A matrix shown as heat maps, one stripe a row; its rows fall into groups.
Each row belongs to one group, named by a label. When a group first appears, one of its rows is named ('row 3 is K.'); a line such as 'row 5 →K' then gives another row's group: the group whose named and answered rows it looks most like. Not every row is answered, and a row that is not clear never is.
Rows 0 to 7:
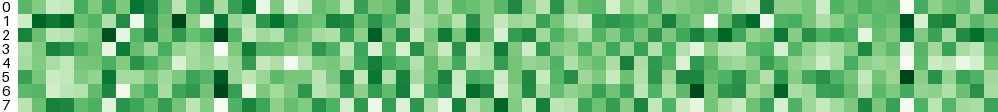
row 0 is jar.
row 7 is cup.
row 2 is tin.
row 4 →jar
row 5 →tin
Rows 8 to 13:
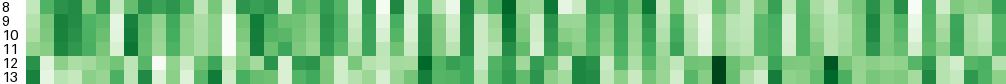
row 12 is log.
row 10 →cup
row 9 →cup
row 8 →cup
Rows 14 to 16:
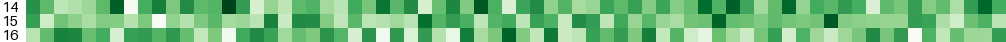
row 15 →log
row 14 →tin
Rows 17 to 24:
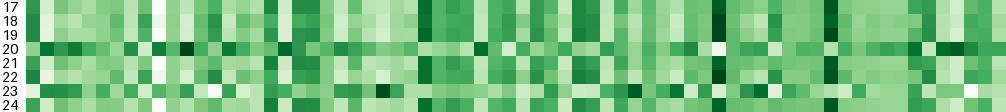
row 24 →log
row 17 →log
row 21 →log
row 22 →log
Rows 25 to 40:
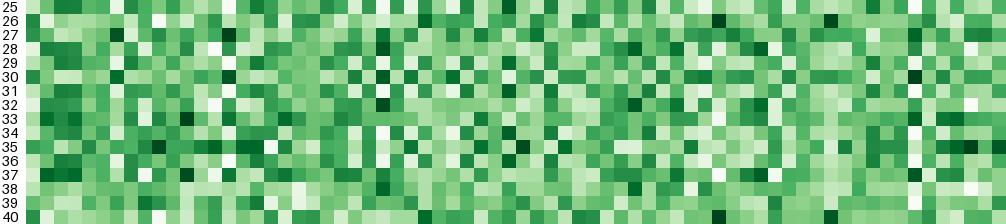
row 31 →cup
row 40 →log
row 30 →tin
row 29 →cup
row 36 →cup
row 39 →jar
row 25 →cup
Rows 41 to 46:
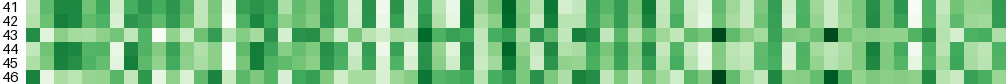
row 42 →cup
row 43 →log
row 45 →cup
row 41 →cup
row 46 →log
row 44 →cup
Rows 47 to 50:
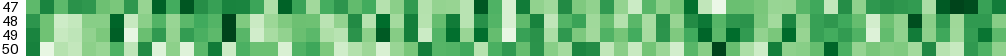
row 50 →log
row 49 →tin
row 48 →tin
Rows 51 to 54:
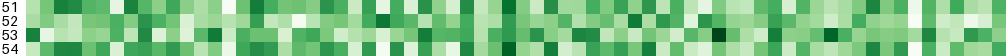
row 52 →jar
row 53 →log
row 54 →cup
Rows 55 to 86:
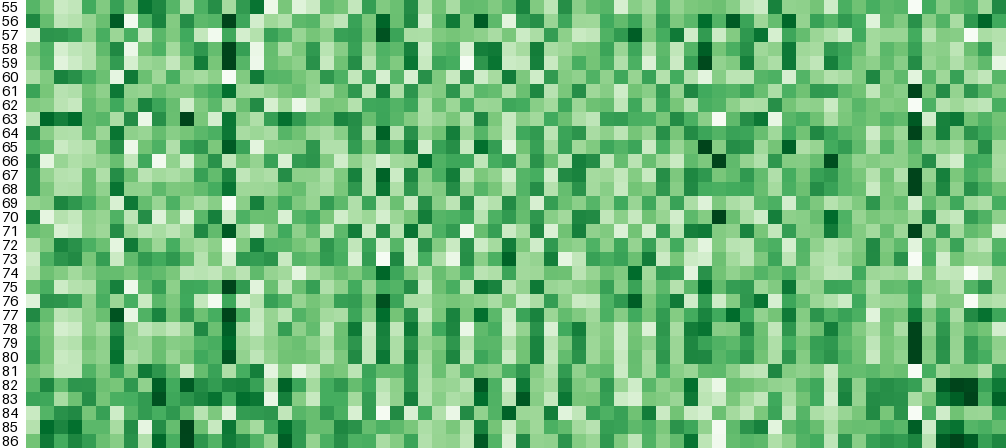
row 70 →log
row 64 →tin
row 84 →cup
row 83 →jar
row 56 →tin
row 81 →jar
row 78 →tin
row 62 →jar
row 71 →tin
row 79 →tin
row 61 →tin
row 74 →jar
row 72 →cup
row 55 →jar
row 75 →tin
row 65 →tin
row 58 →tin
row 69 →cup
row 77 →tin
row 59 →tin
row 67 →tin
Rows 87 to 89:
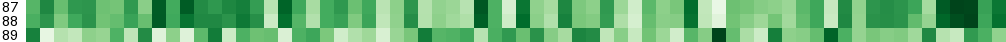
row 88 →jar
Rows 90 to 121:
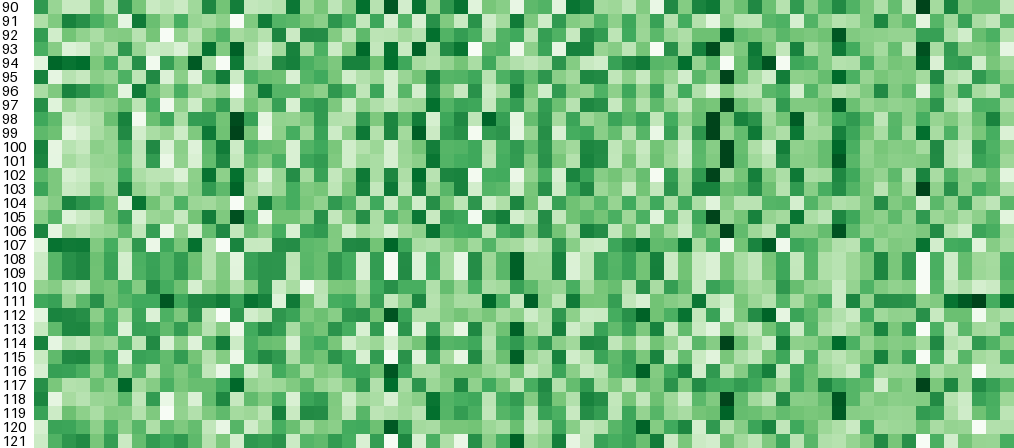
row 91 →cup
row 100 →log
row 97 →log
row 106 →log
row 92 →log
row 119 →log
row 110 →jar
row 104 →cup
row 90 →tin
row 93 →tin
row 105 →tin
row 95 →log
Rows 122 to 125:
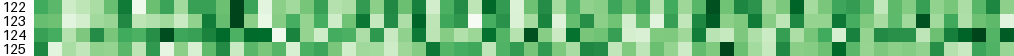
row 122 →tin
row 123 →tin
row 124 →jar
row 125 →log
